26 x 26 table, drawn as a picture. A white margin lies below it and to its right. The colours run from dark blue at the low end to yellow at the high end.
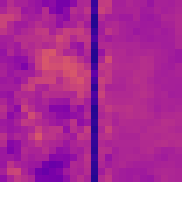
Odd lines: column 14. Grain: streaks running down. Histogram: skewed, a long tail of low values. Slope: none. Seam: vertical, 60% of the way across, the right part calmer.
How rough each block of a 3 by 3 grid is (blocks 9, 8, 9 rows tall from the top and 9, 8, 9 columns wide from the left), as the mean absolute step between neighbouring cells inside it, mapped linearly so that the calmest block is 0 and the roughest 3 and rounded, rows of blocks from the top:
1 3 0 | 1 3 0 | 1 3 0
